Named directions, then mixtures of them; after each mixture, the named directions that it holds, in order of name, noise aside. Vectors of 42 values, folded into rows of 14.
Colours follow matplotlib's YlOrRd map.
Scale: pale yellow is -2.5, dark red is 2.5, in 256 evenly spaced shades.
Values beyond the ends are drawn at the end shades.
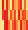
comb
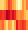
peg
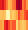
peg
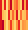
comb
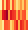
comb, peg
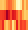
peg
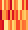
comb, peg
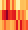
comb, peg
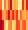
comb, peg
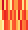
comb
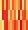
comb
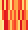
comb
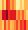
comb, peg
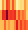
comb, peg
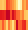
peg
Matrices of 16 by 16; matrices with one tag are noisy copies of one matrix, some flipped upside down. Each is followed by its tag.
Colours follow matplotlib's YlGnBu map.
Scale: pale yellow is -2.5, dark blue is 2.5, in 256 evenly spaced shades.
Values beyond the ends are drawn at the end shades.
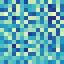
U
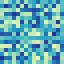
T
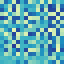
U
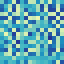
U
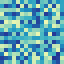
T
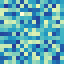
T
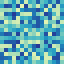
T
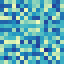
T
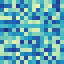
T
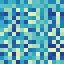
U
